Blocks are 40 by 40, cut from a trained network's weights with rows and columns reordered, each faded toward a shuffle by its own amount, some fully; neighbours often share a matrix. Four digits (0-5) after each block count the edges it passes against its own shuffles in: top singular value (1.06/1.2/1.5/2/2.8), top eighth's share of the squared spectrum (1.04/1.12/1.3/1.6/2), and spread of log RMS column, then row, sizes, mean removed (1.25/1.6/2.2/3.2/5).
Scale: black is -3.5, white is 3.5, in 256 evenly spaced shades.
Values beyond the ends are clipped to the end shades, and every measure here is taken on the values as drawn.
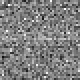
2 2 0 0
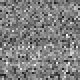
1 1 0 0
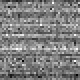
4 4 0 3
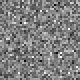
0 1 0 0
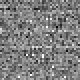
2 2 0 0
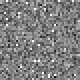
0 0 0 0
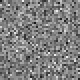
0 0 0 0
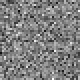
0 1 0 0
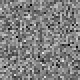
0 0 0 0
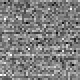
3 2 0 1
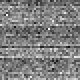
4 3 0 2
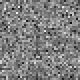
1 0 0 0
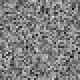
0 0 0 0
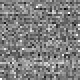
2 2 0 1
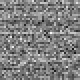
3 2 0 1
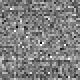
2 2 0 0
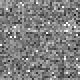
1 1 0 0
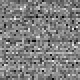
2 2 0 1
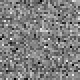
0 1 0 0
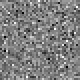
0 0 0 0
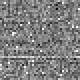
2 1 0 1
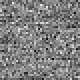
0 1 0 0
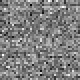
2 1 0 1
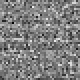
2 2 0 0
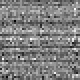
3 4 2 2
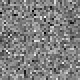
2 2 1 0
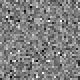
2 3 1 1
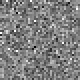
0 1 0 0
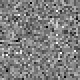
2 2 0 0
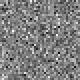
2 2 1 0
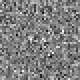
1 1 0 0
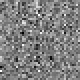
3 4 2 2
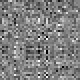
4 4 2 2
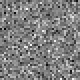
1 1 0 0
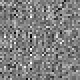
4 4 2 1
